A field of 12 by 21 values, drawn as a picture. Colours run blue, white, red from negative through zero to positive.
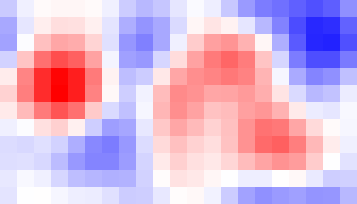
There are no lone odd cells. The values follow a bell shape. The texture is blotchy. The middle left is the ninth with the highest average. The ninth with the lowest average is the top right. On average the colour sits 50% of the way up the scale. Values change most from cell to cell in the middle left.
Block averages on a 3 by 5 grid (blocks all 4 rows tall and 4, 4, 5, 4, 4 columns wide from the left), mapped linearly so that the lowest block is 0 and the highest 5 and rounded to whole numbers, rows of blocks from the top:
33330 | 54453 | 32343
